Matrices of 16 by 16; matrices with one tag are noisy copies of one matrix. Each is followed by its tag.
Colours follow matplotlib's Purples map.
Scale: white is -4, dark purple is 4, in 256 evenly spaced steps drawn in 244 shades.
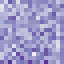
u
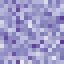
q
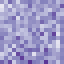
u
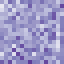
u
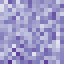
u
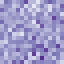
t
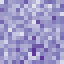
t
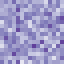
q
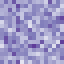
q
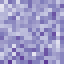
u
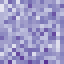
u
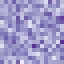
q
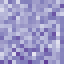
u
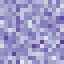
q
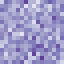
t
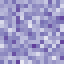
q
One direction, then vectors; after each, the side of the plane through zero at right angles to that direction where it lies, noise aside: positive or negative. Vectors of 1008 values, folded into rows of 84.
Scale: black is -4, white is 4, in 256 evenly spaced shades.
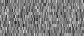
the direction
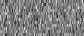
positive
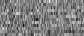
positive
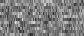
negative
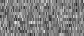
negative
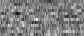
negative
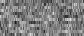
positive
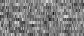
negative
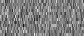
positive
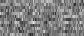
negative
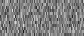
negative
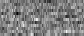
negative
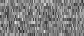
negative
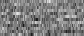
positive
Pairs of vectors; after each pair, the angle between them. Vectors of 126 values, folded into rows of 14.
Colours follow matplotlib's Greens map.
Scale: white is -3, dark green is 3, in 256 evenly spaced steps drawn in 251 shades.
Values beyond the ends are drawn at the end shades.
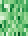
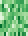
nearly parallel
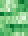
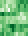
nearly parallel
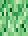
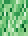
nearly parallel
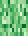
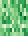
nearly opposite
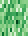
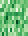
nearly parallel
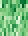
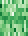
partly opposed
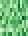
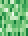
partly aligned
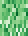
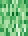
partly aligned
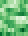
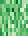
orthogonal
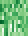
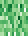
partly aligned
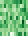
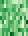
nearly opposite
